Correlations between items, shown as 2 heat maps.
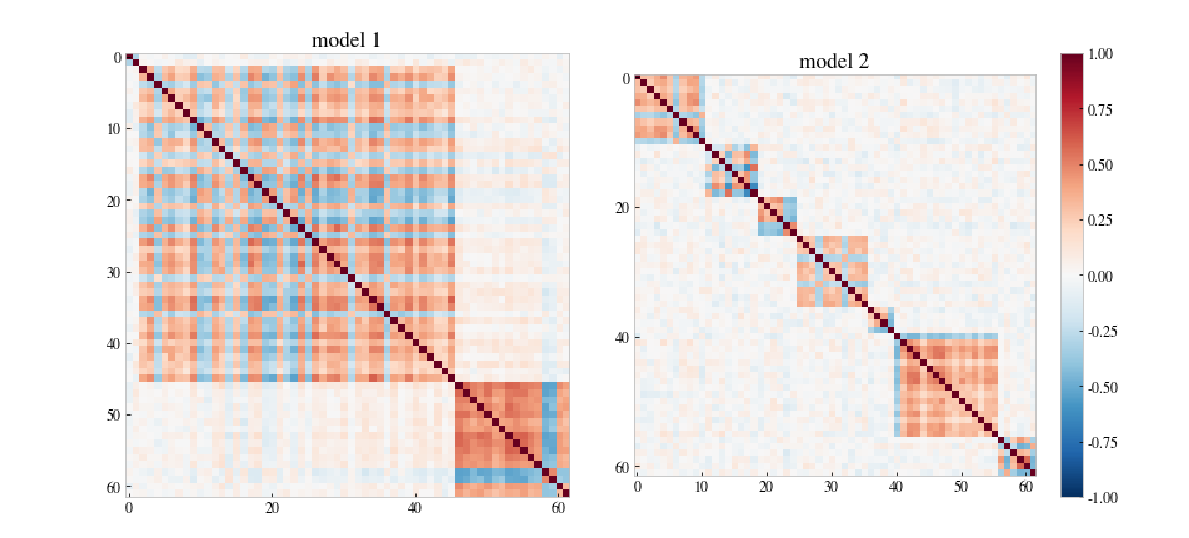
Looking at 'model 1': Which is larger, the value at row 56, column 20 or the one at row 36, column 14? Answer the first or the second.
the second
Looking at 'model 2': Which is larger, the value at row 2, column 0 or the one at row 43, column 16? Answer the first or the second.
the first
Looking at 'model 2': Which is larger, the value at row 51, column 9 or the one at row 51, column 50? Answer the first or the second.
the second
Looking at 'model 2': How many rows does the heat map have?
62
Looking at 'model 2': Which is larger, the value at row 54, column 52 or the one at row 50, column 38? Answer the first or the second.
the first
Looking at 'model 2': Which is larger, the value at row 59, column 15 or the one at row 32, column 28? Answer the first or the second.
the second
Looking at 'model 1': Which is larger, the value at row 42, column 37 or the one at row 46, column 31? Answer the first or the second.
the first
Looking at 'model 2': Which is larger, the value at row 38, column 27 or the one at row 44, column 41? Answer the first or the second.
the second
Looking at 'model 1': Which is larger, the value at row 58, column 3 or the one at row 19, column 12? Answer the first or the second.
the first
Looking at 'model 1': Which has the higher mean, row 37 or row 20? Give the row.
37
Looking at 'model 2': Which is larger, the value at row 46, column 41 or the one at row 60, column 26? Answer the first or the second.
the first
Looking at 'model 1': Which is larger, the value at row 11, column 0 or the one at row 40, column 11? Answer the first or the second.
the first
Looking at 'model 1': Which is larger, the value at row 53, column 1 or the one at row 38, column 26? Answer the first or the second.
the second
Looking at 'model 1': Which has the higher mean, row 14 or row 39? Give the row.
39
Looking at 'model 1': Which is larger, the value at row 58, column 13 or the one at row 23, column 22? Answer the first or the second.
the second
